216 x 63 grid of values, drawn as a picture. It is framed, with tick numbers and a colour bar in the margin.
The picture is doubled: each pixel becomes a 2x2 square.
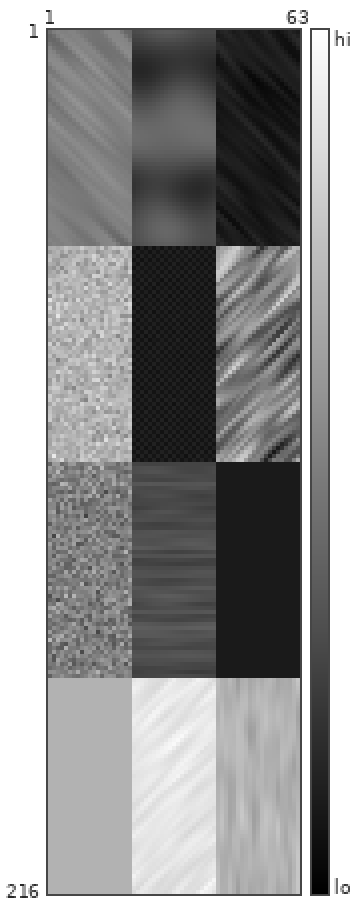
It is made of 4 by 3 panels. Panel 1,1: middling, slanting down to the right, faint in contrast. Panel 1,2: low, smooth. Panel 1,3: very low, slanting down to the right, faint in contrast. Panel 2,1: high, fine-grained. Panel 2,2: very low, checkered, faint in contrast. Panel 2,3: middling, slanting up to the right, strong in contrast. Panel 3,1: middling, fine-grained. Panel 3,2: low, streaked across, faint in contrast. Panel 3,3: very low, flat. Panel 4,1: high, flat. Panel 4,2: very high, slanting up to the right, faint in contrast. Panel 4,3: high, streaked downward, faint in contrast.
